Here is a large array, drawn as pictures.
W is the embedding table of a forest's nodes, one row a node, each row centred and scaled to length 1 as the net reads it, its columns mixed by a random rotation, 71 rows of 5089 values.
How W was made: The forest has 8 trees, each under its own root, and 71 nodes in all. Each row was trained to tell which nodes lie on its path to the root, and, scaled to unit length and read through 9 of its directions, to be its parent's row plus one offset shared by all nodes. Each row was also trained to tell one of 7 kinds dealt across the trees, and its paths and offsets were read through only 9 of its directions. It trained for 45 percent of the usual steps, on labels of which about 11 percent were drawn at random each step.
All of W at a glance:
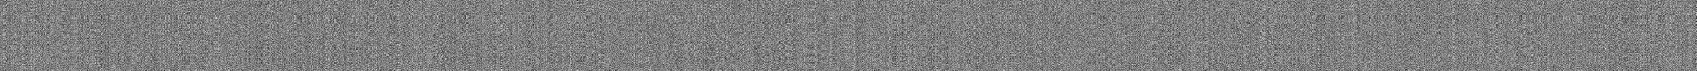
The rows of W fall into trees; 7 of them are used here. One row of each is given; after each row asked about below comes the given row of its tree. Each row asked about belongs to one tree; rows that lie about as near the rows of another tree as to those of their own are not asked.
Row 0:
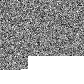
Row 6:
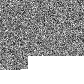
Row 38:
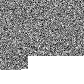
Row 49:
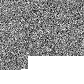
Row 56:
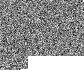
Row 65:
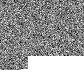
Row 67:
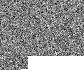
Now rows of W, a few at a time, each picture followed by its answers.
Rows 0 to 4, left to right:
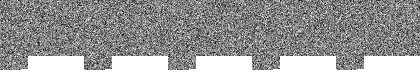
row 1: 67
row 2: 49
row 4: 65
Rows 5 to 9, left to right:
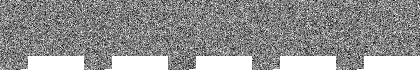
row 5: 6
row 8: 0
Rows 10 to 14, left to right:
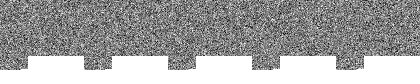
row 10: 0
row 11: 65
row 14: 56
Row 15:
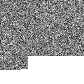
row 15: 67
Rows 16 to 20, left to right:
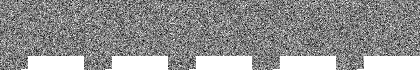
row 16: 67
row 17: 67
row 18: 67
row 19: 38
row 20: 6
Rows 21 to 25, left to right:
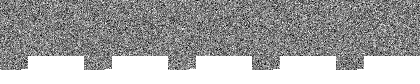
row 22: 0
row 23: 56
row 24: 67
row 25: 67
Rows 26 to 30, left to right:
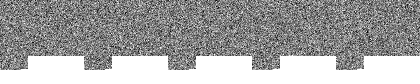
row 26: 49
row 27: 38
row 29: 56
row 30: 49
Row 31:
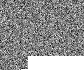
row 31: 65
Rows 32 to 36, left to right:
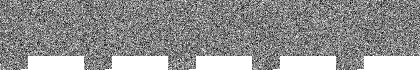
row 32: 38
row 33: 38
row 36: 49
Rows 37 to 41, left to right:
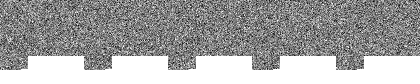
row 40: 65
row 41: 6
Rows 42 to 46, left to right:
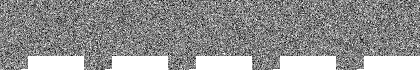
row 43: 6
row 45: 49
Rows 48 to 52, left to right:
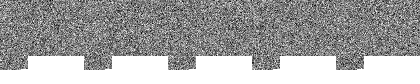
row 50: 38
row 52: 67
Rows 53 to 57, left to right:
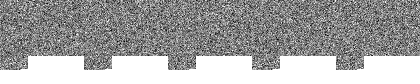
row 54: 49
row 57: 0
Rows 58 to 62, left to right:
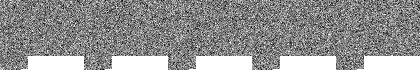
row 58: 6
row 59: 6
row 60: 49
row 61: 0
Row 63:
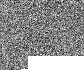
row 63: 49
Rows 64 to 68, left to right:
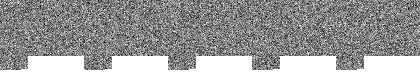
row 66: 6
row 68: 0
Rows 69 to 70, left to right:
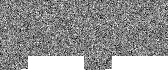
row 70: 65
